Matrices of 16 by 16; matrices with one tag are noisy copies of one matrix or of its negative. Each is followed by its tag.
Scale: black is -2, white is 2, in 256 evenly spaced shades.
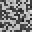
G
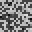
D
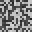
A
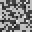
G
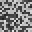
D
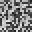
A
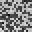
D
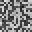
A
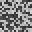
D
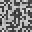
A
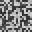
A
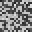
D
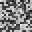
G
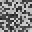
D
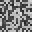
A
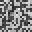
A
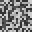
A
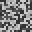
G
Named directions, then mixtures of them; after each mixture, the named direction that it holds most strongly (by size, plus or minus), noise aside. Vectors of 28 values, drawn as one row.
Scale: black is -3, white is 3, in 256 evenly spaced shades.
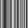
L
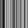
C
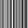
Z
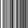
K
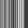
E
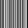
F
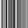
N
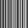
F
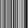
E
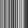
E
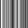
K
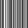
F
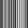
E
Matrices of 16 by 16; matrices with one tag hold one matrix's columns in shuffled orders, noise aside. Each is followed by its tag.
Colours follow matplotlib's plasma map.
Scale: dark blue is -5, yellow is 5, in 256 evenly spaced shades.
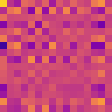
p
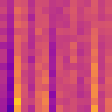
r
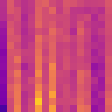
r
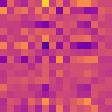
p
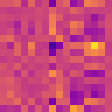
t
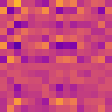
p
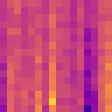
r
